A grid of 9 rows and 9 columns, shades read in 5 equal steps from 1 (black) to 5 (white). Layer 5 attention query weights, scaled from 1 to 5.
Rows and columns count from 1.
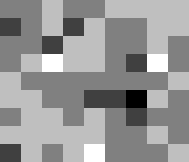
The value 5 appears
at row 4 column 3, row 4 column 8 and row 9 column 5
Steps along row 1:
same up down same up same same same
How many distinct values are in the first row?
2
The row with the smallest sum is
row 6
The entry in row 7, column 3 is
4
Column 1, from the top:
3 2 3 3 4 4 3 4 2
